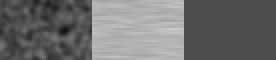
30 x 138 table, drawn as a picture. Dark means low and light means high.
The table splits into one row of 3 panels. Panel 1,1: low, blotchy. Panel 1,2: high, streaked across, faint in contrast. Panel 1,3: low, flat.
